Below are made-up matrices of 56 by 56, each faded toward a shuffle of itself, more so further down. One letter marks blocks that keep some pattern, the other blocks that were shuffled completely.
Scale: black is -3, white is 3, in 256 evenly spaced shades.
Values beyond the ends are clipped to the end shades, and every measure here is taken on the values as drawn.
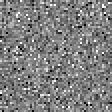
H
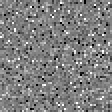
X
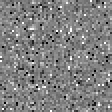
H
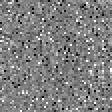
H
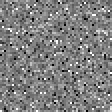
X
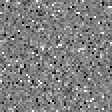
X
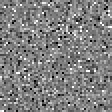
X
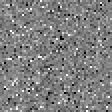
X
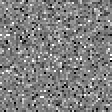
H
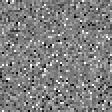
X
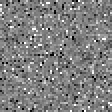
X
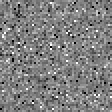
H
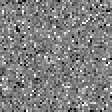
H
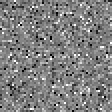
H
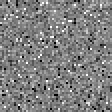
X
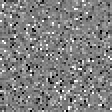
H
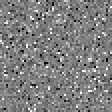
X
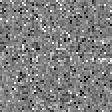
H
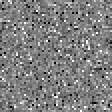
X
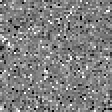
H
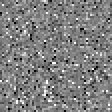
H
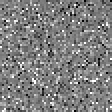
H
